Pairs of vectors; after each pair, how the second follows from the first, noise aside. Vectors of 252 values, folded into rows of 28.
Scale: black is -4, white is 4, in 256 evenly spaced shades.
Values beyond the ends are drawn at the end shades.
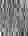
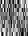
scaled up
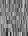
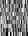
scaled up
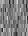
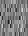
shuffled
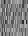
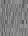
shrunk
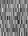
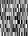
scaled up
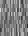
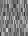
shuffled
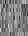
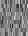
shuffled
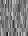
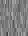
shrunk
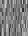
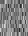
shuffled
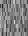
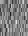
shuffled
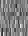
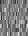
shuffled
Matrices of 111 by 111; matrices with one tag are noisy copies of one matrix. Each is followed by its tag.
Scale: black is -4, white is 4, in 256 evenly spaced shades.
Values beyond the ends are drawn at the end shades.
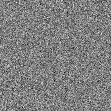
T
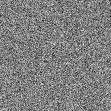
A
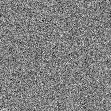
A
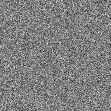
T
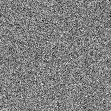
A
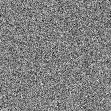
A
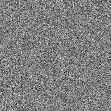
T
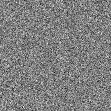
T
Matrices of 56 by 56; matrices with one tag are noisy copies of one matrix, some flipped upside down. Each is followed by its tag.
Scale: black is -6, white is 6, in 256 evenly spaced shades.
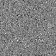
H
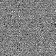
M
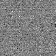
M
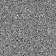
H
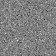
H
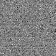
M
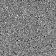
H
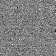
M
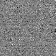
M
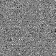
M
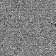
M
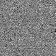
M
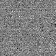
M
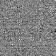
M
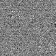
M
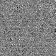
M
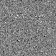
H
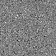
H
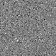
H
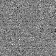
M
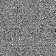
M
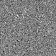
H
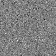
H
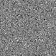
H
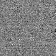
M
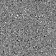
H
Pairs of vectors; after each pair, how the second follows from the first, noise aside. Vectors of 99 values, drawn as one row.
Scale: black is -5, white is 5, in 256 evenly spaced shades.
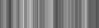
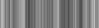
wrapped around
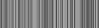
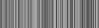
copied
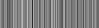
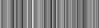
sign-scrambled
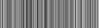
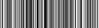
scaled up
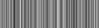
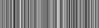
copied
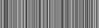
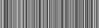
copied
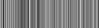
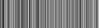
sign-scrambled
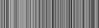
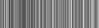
negated
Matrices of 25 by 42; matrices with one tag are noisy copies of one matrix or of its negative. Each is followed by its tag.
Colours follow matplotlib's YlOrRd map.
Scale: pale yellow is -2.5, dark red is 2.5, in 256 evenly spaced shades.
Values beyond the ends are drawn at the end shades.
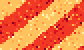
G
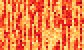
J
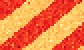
G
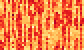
J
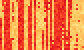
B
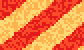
G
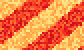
G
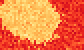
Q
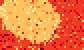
Q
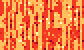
J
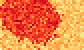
Q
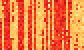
B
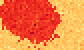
Q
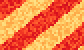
G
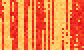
B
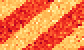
G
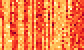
B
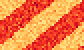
G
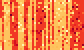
B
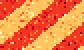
G
